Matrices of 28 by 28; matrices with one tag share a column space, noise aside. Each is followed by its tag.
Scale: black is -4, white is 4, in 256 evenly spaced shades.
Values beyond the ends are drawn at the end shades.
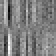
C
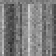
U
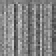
U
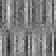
C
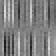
C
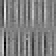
C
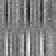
C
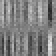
C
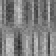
C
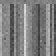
U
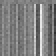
U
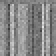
U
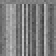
U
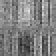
C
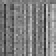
U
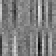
C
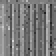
U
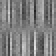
C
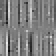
C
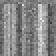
U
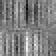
C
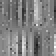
C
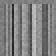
U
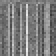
U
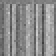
U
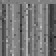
U
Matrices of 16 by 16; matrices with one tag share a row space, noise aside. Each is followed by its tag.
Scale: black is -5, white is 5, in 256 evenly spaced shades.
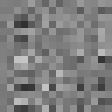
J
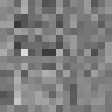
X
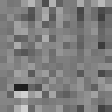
J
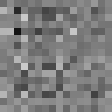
X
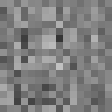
X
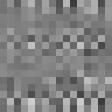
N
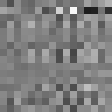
N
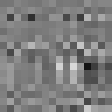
N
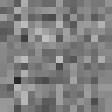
X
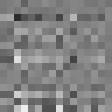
X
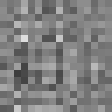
X
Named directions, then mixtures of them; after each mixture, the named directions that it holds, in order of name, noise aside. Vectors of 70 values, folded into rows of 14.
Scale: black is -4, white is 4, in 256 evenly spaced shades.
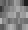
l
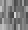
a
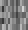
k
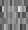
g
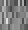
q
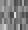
a, g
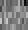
l, q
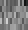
l, q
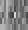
a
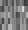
k, l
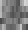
k, l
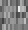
g, k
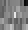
a, l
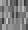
k, q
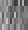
a, q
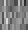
q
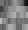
l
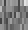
l, q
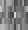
a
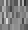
q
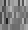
q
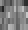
k, l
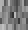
a, k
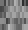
l, q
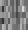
k
